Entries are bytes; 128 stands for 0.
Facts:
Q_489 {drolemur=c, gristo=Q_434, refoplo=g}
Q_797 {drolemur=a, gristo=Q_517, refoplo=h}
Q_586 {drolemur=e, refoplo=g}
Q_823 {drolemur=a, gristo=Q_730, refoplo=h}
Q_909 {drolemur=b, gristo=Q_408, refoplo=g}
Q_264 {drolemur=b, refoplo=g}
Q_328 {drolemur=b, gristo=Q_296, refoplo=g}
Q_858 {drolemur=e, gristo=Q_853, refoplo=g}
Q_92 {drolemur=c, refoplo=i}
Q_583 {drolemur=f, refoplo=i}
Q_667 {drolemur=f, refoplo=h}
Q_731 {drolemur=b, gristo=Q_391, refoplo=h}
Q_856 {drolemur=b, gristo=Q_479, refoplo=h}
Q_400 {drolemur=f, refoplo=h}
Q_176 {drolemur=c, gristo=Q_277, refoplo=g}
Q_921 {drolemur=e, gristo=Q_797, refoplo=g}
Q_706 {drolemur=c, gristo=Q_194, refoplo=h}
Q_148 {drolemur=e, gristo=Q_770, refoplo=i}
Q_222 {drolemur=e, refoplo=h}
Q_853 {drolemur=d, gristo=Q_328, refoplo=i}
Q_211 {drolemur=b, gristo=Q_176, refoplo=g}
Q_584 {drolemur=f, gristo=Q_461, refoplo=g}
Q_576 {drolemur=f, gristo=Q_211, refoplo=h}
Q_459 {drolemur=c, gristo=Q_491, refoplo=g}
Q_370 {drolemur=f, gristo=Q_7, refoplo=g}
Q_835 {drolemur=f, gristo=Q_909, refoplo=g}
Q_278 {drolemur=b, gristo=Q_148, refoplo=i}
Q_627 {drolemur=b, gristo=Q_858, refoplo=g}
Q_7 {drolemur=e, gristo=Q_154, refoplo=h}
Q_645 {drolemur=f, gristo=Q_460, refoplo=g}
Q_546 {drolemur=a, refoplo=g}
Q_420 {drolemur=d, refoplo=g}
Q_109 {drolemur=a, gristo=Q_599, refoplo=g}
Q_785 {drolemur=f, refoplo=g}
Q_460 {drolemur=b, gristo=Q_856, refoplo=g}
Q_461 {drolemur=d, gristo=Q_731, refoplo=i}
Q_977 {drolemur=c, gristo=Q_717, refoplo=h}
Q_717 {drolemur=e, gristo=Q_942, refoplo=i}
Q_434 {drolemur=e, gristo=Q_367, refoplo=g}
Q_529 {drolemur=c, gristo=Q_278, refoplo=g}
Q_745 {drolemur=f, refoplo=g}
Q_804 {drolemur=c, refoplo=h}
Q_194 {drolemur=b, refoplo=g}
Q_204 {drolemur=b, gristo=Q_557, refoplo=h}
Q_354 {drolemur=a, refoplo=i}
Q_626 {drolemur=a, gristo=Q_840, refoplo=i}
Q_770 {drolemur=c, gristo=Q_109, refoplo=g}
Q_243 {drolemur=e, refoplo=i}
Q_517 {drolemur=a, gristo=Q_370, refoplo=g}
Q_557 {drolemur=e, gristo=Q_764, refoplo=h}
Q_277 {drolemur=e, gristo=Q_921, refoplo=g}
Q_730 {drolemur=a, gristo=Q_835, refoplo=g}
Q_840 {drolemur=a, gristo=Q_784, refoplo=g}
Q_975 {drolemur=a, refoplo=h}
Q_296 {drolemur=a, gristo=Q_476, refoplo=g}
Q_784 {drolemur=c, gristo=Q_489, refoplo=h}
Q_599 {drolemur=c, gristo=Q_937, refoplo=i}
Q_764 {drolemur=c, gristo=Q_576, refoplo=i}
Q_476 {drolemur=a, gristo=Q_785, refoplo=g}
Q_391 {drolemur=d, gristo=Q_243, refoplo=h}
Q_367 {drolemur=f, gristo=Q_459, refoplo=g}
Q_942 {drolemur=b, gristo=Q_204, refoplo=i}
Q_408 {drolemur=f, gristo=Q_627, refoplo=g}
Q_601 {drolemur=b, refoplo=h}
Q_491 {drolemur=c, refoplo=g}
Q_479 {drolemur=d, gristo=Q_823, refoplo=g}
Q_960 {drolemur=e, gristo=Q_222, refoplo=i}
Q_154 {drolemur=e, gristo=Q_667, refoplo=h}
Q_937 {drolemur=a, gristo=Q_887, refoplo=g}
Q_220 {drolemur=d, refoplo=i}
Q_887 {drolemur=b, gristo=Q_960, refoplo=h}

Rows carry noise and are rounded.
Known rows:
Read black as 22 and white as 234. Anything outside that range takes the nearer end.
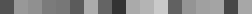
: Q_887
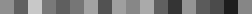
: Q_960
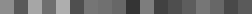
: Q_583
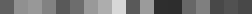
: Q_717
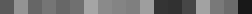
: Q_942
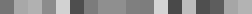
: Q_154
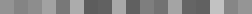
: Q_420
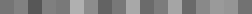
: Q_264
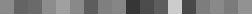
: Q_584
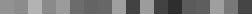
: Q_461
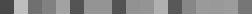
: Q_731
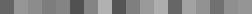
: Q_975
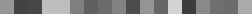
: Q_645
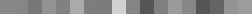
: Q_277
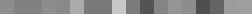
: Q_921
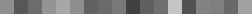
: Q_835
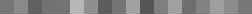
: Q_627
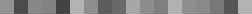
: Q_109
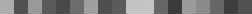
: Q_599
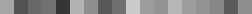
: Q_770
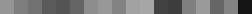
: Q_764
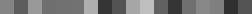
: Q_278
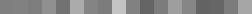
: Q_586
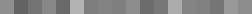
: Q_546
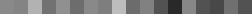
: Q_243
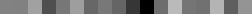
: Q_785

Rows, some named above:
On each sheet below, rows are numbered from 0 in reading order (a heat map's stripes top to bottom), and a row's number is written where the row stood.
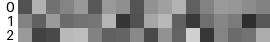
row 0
Q_601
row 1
Q_278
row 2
Q_645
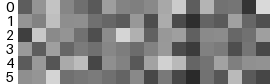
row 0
Q_222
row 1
Q_220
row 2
Q_557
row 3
Q_354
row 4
Q_856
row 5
Q_853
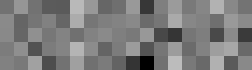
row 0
Q_328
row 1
Q_546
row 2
Q_626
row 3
Q_194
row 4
Q_785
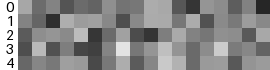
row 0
Q_92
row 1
Q_460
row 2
Q_400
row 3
Q_977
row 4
Q_823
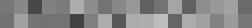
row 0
Q_211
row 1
Q_804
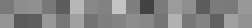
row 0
Q_858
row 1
Q_730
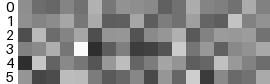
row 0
Q_840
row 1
Q_420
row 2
Q_731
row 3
Q_667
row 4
Q_204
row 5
Q_645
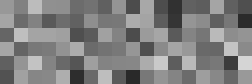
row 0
Q_220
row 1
Q_92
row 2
Q_391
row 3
Q_517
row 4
Q_222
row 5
Q_576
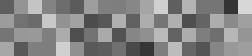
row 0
Q_222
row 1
Q_479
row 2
Q_797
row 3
Q_370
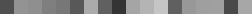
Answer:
Q_887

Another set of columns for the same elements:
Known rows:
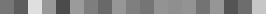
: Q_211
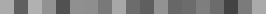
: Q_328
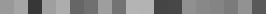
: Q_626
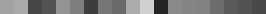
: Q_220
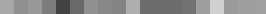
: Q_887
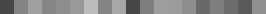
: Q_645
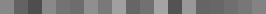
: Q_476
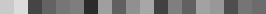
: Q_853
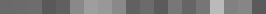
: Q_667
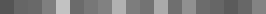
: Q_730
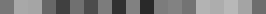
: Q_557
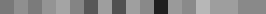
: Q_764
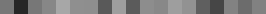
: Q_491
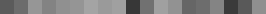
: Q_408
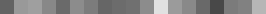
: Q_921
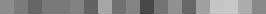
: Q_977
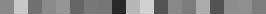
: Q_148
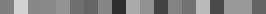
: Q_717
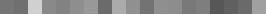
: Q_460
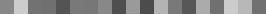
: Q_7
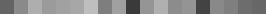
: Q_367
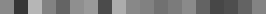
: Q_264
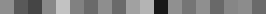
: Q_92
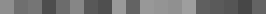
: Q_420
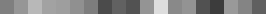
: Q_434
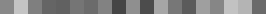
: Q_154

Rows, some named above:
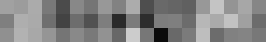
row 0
Q_731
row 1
Q_557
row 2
Q_942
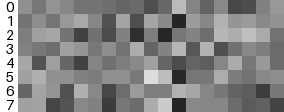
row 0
Q_858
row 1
Q_764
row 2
Q_557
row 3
Q_840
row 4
Q_601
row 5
Q_278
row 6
Q_479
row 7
Q_220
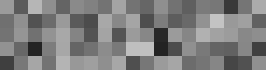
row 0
Q_627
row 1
Q_823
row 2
Q_764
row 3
Q_354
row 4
Q_835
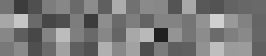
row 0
Q_546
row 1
Q_391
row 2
Q_92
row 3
Q_823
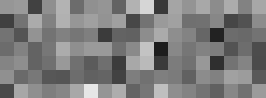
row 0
Q_599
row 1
Q_835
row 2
Q_586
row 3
Q_583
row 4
Q_243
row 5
Q_222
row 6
Q_370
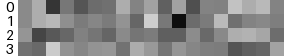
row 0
Q_797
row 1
Q_942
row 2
Q_804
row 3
Q_460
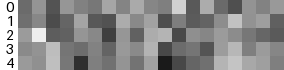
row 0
Q_517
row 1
Q_823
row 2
Q_461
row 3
Q_856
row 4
Q_204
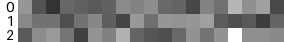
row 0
Q_975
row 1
Q_420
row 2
Q_576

